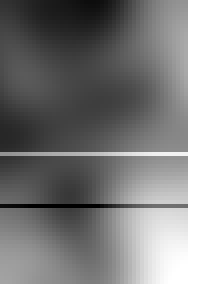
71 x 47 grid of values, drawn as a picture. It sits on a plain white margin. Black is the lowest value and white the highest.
The top middle is the ninth with the lowest average. Rows 39 and 52 stand out from the rest. Overall the values sit about 40% of the way up the scale. The field climbs toward the bottom right.
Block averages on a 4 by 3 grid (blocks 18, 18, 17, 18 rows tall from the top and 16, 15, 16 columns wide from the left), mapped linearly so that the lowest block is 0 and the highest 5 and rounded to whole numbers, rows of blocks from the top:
002 | 012 | 113 | 225
